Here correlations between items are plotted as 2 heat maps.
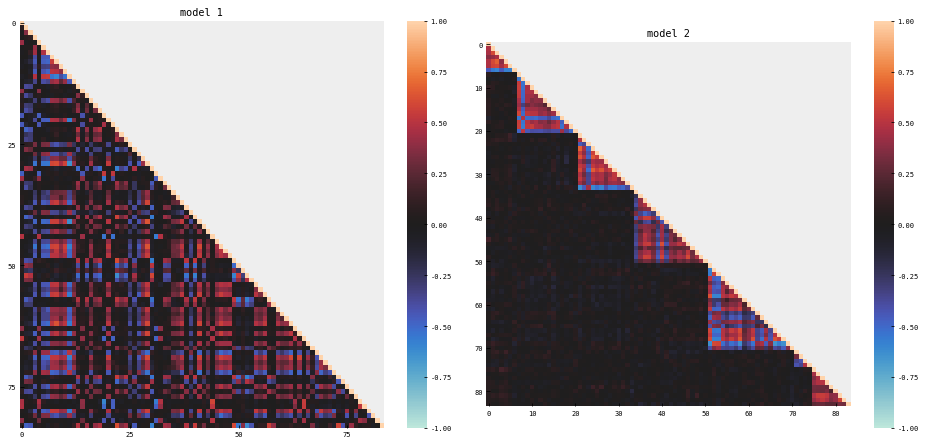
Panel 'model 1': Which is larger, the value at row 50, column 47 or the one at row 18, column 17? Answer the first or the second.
the second
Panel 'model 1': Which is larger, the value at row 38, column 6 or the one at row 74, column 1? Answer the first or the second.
the second
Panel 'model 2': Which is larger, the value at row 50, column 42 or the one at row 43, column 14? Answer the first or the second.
the first
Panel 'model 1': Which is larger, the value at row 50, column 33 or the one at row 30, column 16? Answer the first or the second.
the second
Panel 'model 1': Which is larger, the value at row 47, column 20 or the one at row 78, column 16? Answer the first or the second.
the first
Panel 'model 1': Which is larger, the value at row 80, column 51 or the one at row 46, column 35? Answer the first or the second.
the second
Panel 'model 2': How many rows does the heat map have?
84
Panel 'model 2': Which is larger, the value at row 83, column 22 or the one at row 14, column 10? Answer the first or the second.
the second
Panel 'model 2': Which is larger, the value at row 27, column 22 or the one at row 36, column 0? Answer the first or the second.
the first
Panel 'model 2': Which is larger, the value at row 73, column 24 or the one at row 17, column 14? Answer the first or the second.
the first
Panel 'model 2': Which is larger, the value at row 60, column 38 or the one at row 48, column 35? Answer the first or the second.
the second
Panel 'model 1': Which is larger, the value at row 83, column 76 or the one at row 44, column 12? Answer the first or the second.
the first
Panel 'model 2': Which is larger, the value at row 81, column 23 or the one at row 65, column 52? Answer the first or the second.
the second
